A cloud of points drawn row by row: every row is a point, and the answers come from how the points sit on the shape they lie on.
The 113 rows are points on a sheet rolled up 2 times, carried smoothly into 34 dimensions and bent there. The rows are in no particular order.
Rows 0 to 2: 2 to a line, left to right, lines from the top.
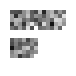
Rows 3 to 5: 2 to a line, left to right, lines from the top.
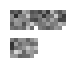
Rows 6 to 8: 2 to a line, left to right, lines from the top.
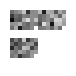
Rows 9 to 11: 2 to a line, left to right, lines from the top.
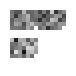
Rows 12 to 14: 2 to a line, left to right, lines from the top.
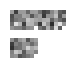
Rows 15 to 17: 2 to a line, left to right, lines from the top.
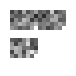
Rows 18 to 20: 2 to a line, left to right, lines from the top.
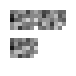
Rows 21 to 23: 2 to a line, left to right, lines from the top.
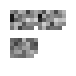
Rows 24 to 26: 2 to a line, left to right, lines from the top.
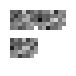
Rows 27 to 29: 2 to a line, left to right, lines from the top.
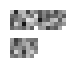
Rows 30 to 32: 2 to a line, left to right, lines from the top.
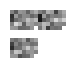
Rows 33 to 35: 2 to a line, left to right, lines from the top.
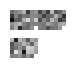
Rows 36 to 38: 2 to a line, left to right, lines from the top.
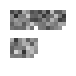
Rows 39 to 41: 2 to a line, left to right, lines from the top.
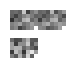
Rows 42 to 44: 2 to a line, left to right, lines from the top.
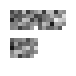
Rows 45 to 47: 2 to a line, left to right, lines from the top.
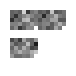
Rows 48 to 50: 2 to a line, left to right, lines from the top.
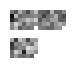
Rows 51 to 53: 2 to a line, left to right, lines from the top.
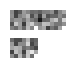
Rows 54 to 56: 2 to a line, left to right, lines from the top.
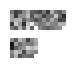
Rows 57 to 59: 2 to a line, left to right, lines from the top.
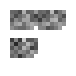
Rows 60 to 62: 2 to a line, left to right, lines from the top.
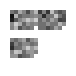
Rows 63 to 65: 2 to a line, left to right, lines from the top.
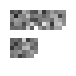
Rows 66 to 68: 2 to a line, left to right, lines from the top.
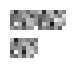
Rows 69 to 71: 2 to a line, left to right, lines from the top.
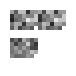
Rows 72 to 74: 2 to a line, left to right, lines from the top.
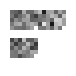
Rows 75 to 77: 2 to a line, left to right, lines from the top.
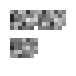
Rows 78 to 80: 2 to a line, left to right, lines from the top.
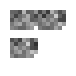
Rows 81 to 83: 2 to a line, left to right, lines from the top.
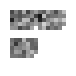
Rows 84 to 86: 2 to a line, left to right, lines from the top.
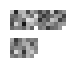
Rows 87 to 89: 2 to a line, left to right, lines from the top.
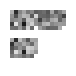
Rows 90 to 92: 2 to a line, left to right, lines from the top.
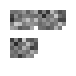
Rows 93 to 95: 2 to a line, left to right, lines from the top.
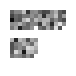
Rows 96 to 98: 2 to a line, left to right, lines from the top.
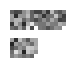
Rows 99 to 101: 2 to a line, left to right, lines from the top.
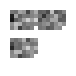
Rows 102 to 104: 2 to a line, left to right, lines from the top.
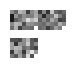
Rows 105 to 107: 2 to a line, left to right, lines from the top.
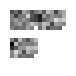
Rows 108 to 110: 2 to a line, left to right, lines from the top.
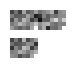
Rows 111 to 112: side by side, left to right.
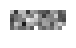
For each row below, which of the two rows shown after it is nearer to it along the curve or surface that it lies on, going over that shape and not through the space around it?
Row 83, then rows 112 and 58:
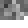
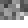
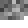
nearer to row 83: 58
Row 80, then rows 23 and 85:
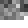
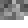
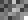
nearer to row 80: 85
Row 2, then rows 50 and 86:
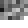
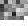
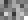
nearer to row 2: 50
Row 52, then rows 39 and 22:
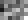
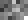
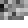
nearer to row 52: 22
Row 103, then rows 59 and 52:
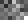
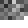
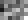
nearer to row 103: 59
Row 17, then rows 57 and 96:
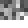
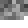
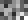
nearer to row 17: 96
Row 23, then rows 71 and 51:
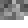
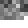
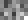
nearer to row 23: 51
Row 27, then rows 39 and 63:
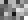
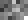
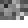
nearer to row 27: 63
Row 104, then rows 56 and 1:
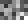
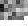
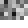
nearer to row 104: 1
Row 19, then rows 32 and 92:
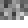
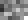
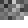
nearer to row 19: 92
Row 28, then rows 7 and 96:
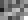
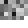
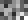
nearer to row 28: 7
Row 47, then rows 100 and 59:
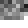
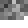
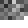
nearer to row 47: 59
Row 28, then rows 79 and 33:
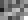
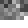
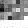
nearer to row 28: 33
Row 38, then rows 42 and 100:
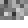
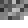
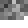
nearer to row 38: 100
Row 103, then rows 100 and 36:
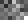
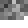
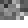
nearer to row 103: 36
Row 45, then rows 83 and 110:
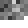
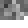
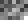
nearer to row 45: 83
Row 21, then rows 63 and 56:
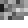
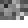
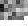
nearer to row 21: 56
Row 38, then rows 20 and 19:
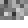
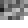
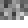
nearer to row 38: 19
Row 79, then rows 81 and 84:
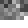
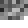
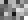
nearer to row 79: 81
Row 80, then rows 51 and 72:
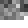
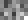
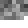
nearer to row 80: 51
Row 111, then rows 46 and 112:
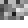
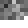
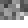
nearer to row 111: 112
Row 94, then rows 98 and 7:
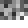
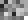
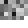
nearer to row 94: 7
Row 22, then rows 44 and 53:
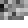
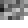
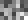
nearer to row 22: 44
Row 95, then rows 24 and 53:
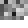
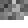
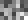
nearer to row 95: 53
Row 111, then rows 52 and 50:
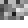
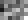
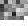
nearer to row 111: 50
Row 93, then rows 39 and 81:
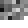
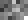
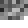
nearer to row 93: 81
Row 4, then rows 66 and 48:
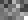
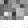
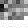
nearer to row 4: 66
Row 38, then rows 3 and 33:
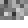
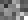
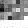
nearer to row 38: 3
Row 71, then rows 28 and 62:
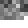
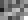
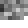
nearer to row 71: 28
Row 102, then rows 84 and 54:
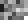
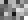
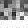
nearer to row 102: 84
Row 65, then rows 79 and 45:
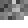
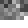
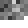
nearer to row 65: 45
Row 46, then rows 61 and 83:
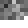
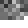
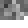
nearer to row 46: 83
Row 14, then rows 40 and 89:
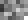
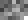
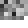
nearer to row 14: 40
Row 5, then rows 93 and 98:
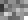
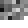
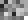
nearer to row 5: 93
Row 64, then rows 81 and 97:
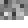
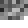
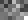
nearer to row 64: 97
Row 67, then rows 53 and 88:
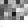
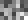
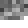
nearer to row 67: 53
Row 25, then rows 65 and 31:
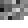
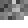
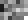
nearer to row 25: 31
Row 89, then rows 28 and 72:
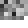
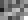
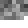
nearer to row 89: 28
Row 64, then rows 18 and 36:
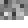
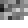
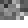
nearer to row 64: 36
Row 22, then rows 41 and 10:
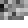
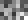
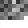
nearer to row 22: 10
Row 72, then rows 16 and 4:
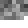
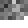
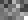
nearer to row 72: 16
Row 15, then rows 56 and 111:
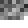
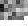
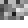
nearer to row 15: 56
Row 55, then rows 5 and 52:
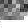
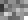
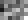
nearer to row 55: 52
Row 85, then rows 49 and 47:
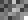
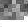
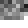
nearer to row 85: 47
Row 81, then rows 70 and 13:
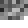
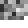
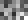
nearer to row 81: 70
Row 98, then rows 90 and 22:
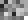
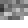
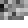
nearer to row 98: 22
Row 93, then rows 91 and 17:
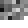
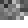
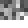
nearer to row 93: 91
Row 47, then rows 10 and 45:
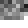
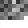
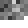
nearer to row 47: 10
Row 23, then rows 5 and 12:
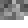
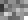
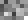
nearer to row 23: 5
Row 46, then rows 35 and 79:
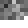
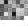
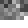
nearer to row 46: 79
